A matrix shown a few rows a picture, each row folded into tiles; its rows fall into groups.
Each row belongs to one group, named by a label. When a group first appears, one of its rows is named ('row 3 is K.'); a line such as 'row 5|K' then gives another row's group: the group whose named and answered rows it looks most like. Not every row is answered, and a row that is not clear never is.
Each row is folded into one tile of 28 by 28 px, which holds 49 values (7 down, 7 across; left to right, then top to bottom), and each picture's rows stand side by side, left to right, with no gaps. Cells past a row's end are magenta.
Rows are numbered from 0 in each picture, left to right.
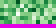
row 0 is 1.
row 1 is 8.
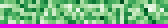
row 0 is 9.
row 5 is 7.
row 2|7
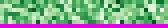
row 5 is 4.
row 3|1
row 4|8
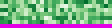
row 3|9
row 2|4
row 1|4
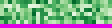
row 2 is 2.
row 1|9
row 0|4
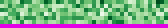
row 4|1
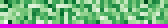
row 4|4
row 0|8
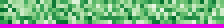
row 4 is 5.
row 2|1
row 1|4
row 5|7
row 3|2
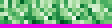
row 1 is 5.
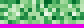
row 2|2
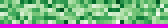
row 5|1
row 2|8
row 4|8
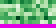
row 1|5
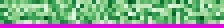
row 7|5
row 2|1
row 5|9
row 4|2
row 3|4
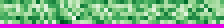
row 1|4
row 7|5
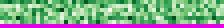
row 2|8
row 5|4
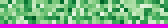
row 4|5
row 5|9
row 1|5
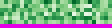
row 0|1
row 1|2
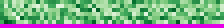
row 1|4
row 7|2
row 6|8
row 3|5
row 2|9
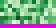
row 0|5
